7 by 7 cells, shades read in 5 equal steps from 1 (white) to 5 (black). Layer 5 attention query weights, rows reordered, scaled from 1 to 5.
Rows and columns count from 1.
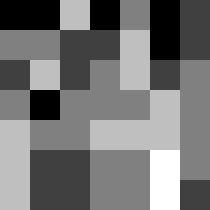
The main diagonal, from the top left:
5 3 4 3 2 1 4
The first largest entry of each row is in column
1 6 1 2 2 2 2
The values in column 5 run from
2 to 3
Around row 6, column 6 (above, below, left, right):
2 1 3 3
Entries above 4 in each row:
4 1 0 1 0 0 0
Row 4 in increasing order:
2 3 3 3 3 3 5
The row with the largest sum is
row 1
